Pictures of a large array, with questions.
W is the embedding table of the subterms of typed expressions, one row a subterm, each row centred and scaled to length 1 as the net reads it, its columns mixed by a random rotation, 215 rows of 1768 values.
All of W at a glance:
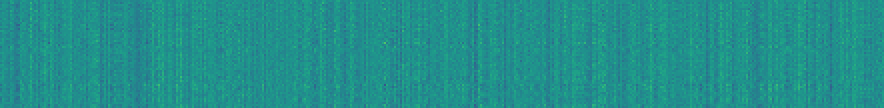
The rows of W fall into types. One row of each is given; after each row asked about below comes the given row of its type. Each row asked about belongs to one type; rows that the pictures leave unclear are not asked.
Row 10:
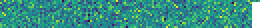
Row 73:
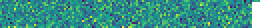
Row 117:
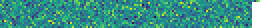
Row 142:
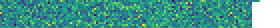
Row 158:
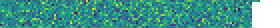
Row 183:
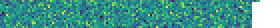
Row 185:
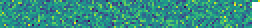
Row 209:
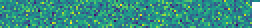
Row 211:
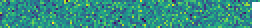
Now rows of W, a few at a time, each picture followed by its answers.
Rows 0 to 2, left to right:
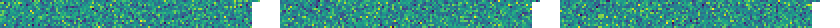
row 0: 185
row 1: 211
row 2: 211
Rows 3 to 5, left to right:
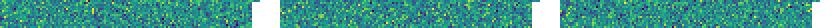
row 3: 158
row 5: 211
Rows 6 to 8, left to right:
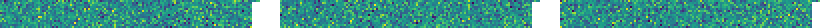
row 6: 185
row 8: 10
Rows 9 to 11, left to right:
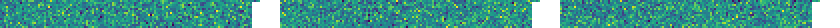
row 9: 183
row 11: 142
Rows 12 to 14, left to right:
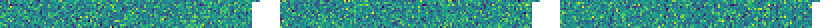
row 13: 211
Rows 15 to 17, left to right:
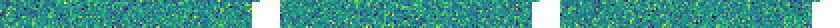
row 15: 211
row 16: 117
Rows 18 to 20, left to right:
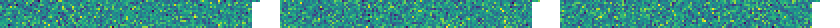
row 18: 142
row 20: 185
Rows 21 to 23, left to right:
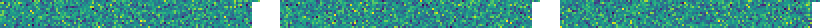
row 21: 185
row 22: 158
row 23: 209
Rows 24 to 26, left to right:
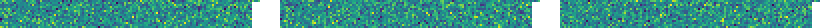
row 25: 183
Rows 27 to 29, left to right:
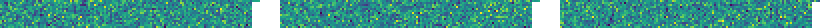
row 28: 10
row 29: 209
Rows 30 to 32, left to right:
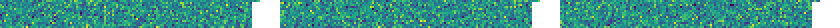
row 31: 185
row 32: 209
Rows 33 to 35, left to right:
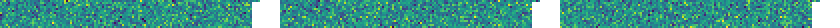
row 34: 211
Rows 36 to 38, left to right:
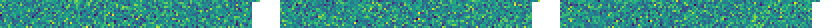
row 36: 117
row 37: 185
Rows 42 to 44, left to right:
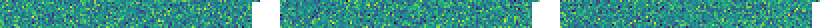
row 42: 209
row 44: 10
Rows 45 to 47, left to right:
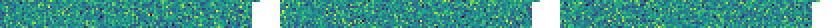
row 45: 183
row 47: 117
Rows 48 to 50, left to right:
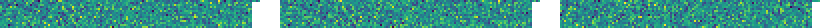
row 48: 142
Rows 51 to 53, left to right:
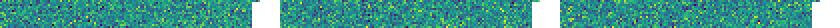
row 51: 10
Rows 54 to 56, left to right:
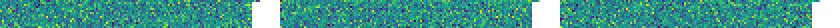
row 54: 211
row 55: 10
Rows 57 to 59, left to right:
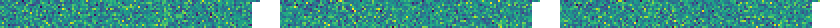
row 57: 142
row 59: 185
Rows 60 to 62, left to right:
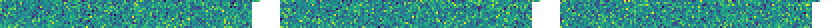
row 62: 211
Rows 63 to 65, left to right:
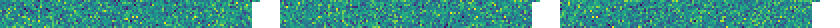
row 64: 183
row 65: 10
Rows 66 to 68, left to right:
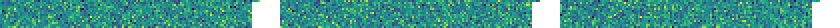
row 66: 73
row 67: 211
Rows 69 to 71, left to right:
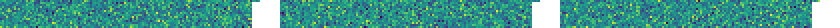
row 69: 209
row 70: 183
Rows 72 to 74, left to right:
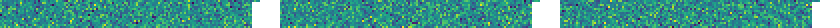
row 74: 183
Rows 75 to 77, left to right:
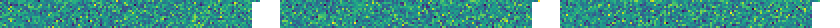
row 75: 10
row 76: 185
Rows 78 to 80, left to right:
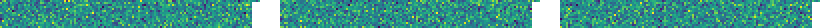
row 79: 158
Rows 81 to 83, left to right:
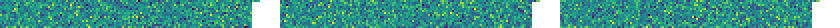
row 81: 73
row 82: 183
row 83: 117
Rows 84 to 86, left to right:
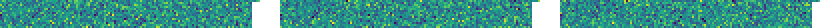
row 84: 117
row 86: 211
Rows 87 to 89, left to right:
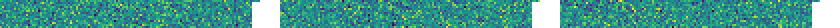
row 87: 209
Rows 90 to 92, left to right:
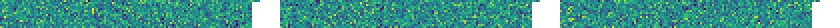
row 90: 158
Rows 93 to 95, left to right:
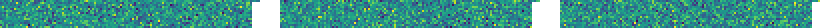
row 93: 209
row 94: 185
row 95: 185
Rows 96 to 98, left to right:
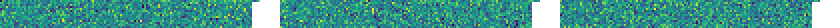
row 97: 158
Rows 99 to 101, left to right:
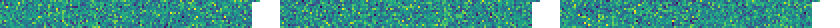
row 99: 183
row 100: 142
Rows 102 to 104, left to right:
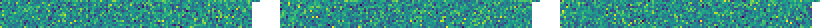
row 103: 10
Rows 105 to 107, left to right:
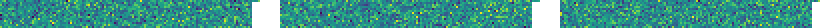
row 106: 10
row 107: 73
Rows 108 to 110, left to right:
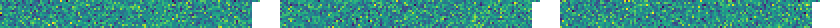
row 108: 142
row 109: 10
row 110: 211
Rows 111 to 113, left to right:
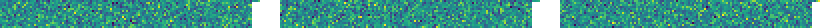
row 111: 73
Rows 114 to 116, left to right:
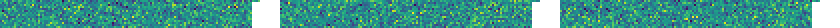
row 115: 10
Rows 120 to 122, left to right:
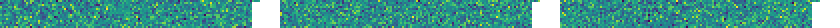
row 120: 142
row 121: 73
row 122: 10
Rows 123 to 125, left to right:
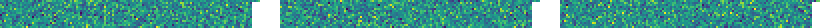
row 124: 142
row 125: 183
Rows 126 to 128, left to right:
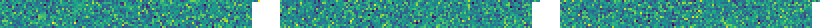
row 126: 185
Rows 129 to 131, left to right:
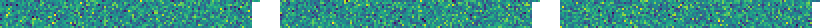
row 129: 158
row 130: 211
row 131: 209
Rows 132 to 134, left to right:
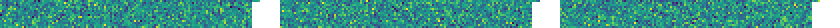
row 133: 158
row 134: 185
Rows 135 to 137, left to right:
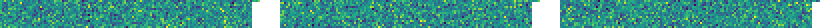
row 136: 185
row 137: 211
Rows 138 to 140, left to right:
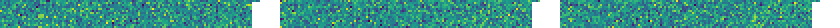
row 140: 10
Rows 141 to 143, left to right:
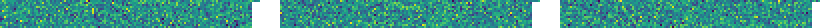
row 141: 158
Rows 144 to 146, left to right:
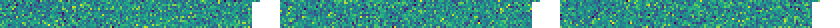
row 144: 142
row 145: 211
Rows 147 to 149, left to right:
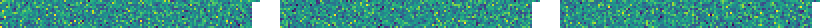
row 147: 158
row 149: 183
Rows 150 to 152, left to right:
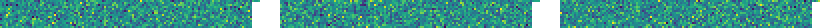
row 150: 158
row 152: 73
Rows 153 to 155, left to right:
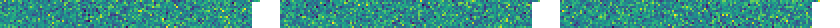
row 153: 10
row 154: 211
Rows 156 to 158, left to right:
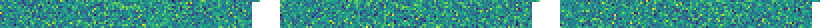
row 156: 142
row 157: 117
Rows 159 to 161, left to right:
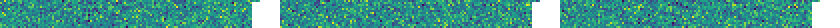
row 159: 10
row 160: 211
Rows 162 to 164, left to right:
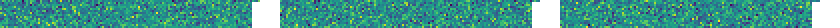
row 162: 142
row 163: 209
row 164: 209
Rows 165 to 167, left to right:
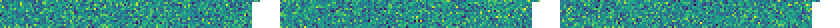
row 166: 10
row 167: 211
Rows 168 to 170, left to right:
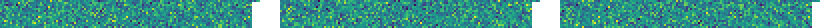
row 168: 183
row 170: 183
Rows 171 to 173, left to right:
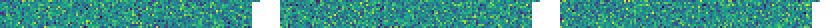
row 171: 183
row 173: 211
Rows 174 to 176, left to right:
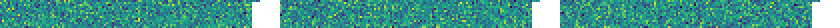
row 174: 211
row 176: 183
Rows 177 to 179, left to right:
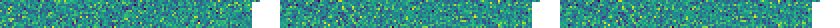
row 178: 142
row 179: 142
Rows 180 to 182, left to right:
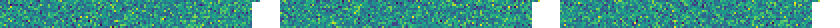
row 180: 10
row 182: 185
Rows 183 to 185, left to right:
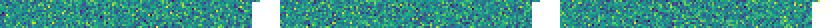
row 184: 209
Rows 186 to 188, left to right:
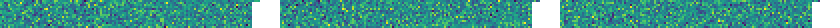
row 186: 117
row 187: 142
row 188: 209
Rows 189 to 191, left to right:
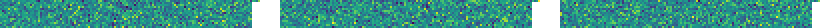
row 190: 185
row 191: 73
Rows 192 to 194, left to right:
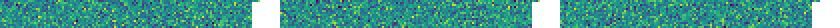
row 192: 185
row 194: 209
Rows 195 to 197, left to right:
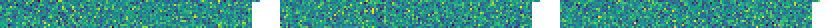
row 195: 142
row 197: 185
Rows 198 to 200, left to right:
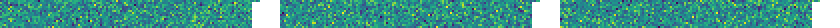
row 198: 10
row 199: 183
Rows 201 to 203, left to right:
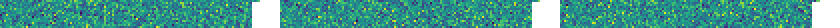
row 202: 185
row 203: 183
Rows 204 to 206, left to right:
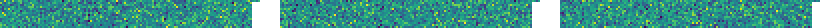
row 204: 10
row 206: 183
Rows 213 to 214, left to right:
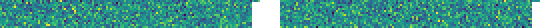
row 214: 209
